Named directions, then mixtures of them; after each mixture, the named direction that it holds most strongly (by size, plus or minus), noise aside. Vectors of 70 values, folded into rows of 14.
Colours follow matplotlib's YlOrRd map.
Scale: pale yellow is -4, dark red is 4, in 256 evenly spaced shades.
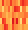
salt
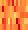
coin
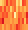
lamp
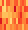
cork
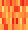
salt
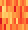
cork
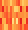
salt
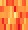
coin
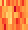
cork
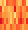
cork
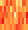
lamp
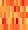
salt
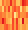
salt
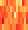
lamp
